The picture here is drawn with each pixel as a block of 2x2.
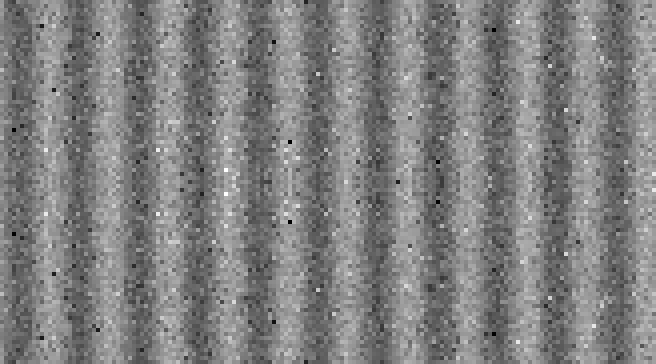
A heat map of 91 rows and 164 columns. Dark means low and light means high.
It is mirror symmetric from top to bottom. On average the colour sits 50% of the way up the scale. Stripes running up and down repeat 11 times from left to right. No overall slope runs across the table.
